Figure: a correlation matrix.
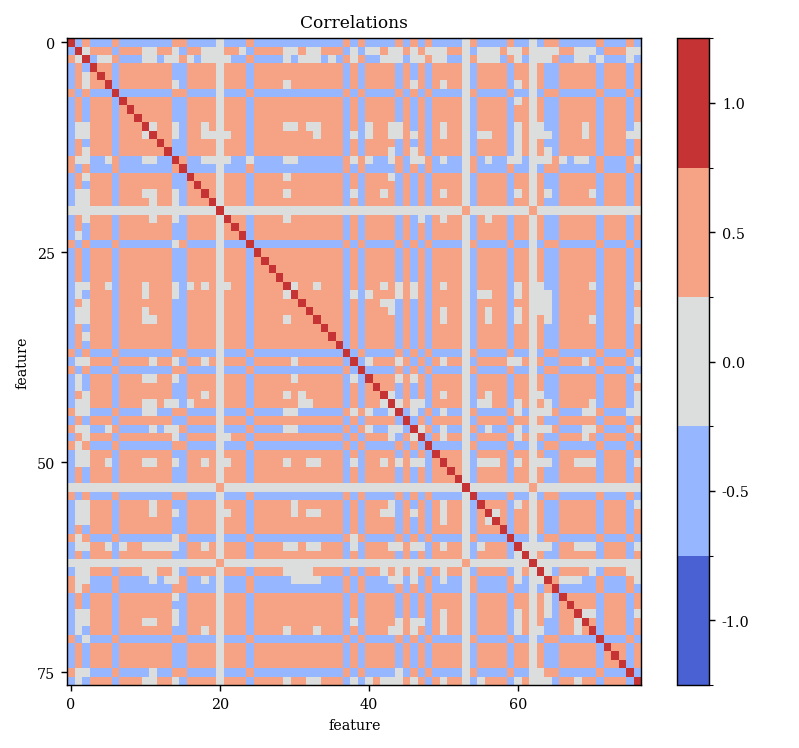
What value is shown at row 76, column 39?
-0.5
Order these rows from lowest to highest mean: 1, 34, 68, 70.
1, 70, 68, 34
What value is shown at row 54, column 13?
-0.5
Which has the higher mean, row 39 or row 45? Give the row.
45
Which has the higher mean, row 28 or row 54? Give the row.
28
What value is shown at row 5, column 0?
-0.5
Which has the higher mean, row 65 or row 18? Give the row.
18
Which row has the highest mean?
66
